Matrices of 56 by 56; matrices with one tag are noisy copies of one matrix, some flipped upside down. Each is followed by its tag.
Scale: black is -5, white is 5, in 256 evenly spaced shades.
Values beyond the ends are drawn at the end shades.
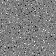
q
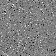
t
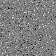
q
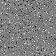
q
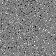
q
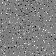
q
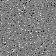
t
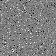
t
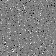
t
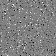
t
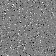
t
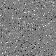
q
